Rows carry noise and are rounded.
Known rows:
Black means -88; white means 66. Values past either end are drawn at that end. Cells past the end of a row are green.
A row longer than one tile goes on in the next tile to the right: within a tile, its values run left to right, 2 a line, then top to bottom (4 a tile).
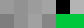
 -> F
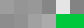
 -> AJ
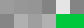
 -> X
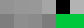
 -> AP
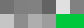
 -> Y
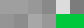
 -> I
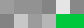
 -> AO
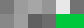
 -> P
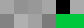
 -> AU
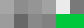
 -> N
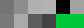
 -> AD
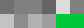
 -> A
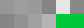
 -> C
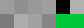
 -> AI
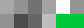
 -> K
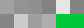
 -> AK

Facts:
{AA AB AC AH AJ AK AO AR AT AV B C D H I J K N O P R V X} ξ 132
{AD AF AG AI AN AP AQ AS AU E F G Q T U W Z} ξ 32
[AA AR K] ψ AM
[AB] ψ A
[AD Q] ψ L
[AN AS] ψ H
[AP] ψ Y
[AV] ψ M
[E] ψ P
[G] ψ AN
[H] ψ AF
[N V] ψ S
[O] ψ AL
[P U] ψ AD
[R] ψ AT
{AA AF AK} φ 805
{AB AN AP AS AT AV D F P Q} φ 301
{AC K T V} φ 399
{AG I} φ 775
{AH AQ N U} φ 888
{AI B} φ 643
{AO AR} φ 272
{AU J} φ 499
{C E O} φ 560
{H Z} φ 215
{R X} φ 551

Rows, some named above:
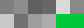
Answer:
AM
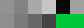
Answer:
U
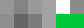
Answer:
V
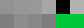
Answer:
AP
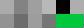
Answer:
AQ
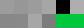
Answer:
AG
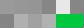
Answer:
X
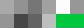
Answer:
K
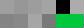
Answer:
AG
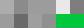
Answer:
AH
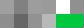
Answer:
AC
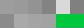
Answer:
B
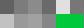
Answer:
L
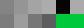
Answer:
Q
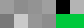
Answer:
AF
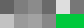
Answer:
L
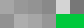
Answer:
J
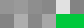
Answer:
R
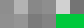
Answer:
H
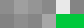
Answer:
O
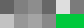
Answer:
L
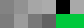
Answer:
Q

